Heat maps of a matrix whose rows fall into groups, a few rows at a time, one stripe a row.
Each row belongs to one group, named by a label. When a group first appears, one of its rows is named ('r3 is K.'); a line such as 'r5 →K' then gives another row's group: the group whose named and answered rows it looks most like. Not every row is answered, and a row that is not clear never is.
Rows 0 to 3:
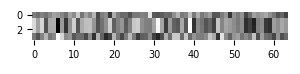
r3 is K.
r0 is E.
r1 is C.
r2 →C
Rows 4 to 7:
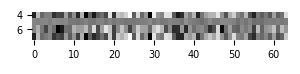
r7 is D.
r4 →D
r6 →C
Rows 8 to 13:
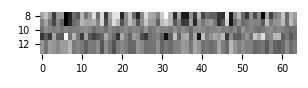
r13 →K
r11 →K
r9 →C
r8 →C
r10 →E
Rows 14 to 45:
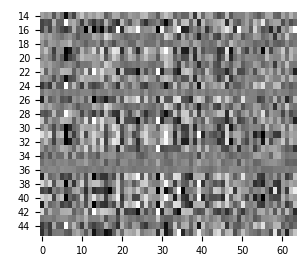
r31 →C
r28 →K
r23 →C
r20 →C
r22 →E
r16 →D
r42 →E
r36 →K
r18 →K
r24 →K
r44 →K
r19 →C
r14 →C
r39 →D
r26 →D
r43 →E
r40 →C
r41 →D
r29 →E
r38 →C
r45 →D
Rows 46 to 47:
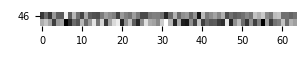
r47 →C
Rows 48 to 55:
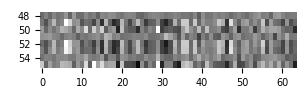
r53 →K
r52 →K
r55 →E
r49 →K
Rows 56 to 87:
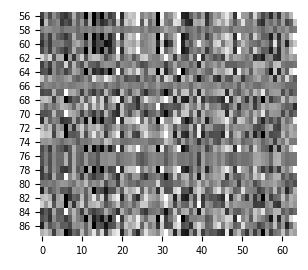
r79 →K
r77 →K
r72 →C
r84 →K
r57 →D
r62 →C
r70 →K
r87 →C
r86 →D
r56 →D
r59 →D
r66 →E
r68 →C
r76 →K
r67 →K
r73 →C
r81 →D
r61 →D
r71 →D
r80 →E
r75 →D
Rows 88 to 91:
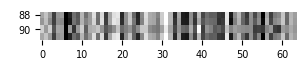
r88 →C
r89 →C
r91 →C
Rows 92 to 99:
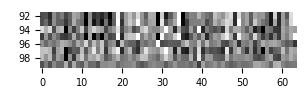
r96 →E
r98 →C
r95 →D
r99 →K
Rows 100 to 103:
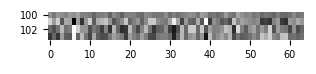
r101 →C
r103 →K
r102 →K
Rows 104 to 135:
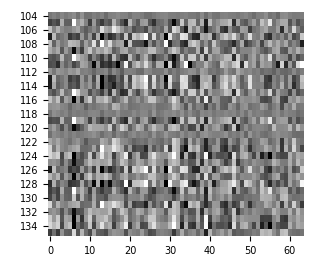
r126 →D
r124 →C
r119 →K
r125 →C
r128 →D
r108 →E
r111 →D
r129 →K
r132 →C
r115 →K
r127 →C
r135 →K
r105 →K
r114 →D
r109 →C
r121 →E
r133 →C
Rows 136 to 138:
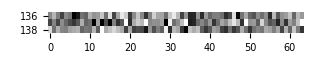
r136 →C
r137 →D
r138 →E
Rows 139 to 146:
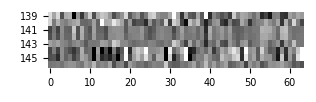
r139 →C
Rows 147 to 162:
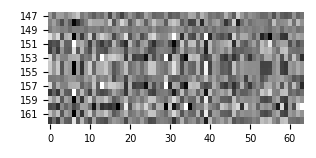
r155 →C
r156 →E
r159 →C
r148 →C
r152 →K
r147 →K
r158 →K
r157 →E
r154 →C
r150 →C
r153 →E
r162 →K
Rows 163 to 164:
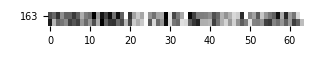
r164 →D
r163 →D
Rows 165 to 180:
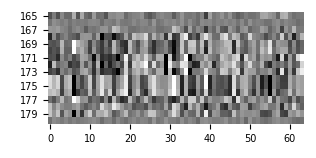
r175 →C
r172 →D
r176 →C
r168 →D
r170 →K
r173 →D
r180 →E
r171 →D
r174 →C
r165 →K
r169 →K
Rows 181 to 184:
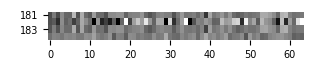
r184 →E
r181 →K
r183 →K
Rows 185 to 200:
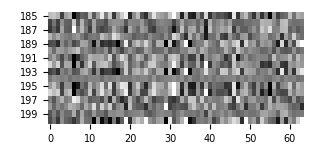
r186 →K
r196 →C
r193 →D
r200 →D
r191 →C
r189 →D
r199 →K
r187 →K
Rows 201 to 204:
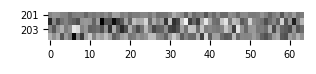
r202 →D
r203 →K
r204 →C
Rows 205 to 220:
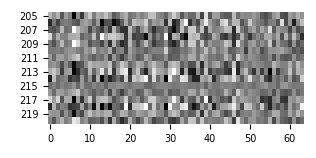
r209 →K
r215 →K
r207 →K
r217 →C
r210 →E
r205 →C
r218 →D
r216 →K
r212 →C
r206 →D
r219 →C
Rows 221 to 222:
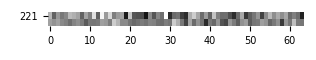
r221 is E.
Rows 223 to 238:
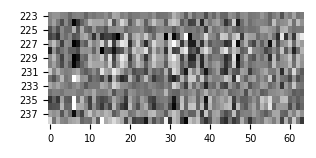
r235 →K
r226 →D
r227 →C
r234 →E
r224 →C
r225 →K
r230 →C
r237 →C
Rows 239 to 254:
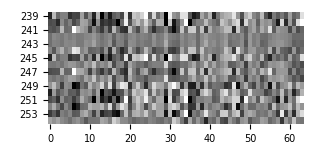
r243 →E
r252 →C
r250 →D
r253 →D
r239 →D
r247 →K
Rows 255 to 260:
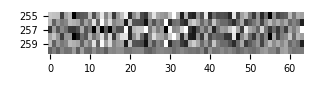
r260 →K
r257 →D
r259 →E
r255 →C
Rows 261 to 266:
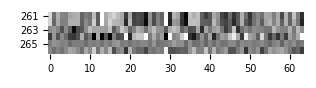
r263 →C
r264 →D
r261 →E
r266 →E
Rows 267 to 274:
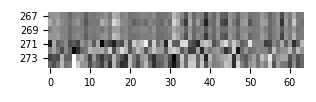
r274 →K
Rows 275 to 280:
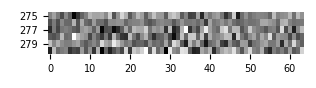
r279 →E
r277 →D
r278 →K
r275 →C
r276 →K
